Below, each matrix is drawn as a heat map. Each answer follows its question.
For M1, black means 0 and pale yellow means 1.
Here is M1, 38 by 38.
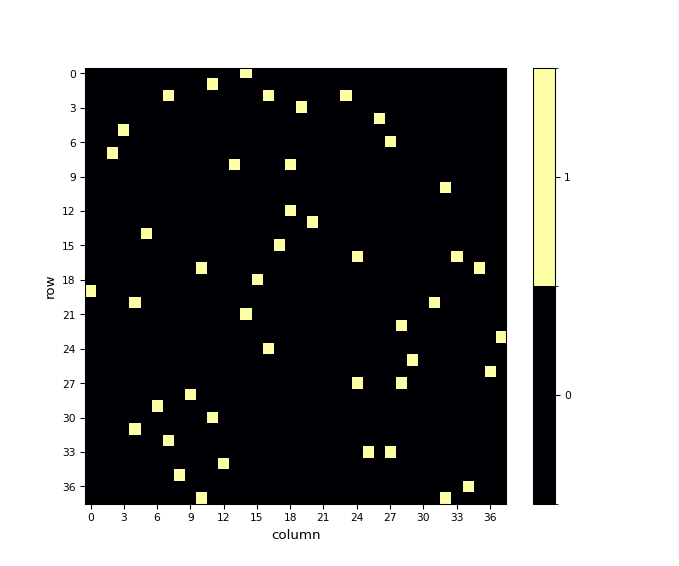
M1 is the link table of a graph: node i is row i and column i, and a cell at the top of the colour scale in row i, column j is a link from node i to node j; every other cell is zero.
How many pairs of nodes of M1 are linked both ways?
2
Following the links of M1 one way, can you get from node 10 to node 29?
yes
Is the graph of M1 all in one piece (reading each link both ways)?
no
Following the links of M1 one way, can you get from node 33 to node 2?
no
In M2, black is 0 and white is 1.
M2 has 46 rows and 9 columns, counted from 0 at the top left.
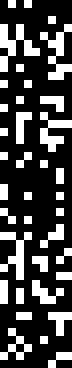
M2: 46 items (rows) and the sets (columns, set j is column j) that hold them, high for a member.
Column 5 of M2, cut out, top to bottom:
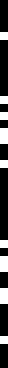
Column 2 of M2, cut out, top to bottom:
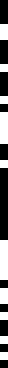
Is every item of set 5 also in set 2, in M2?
yes
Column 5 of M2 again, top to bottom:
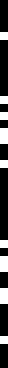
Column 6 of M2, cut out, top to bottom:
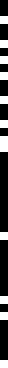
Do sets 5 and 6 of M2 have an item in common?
yes
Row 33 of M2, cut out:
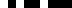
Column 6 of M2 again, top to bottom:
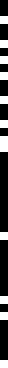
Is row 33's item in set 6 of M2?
no
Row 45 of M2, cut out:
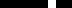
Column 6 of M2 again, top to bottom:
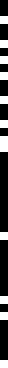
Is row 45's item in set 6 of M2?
yes
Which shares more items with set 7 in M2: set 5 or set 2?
set 2
